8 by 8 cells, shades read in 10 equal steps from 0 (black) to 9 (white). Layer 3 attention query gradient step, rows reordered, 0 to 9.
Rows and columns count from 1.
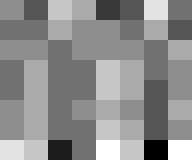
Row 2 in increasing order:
3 4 4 4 5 5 6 6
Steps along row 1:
down up down down up up down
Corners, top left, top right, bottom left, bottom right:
5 4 8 9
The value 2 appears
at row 1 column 5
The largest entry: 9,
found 2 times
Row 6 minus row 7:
0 0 0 1 -1 -1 0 1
